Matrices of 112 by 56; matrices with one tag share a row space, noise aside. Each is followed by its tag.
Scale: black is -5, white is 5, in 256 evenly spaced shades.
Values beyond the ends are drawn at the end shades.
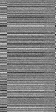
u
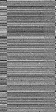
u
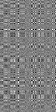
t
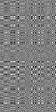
t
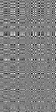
t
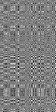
t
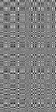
t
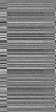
u
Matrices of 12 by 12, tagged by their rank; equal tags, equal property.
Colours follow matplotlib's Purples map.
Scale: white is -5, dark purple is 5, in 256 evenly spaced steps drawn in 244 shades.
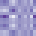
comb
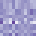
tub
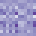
tub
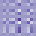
comb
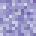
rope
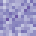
rope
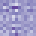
tub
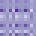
comb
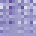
tub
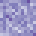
rope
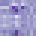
tub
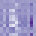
tub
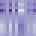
comb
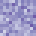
rope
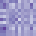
tub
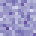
rope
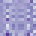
tub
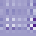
comb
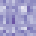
tub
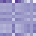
comb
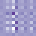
comb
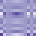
comb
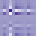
comb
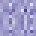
tub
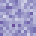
rope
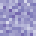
rope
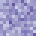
rope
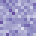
rope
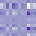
comb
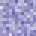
rope
